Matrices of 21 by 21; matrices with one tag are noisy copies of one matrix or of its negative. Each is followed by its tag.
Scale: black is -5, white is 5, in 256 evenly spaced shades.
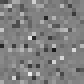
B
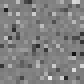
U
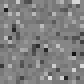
U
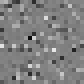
B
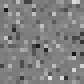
U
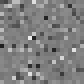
B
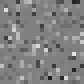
U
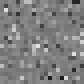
U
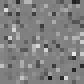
U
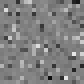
U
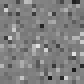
U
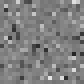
U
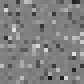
U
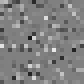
B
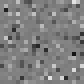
U
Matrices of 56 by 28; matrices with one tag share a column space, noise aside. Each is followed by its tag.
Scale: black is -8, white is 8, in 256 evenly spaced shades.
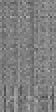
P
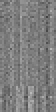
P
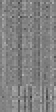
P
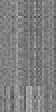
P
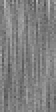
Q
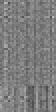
P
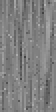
Q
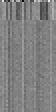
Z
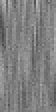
Q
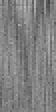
Q
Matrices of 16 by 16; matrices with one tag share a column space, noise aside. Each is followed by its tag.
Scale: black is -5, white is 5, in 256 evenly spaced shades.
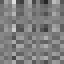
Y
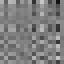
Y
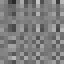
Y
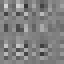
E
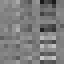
Y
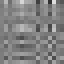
Y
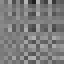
Y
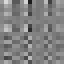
Y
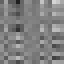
Y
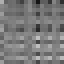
Y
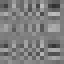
E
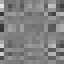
E
